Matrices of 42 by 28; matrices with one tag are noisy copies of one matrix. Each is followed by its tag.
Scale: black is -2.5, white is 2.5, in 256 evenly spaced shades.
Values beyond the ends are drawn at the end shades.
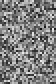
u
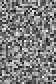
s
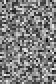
s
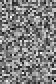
s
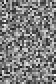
s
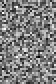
s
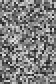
u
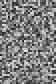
s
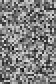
u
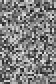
u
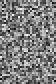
s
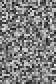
s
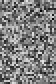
u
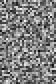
s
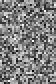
u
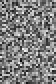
s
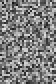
s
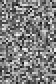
s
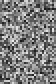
u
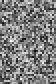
u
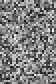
u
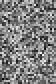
u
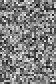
u
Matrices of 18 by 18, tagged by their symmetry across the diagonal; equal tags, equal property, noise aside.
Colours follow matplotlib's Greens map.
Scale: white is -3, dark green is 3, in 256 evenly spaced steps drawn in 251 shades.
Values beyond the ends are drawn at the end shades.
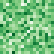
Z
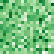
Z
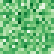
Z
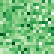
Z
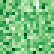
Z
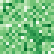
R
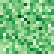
Z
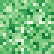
R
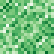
R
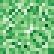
R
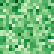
Z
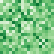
R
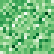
R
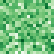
Z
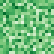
R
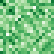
R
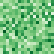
Z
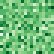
Z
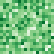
R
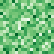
R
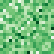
R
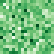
Z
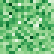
Z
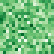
Z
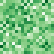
R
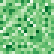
R
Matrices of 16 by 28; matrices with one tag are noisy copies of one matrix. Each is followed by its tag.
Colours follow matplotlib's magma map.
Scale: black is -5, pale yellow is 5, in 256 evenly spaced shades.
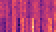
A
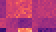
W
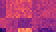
W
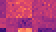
W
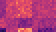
W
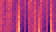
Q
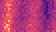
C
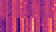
A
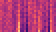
Q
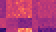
W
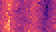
C
